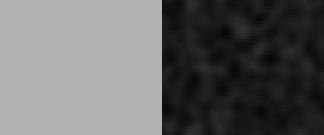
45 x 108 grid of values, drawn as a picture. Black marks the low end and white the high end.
It is made of 1 by 2 panels. Panel 1,1: high, flat. Panel 1,2: very low, blotchy, faint in contrast.
